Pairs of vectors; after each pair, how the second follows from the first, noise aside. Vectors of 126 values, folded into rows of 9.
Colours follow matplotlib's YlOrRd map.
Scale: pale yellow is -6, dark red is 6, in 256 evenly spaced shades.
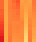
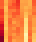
scaled up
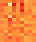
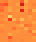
partly zeroed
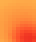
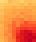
scaled up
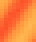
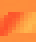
partly zeroed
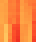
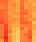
negated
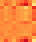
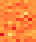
shuffled
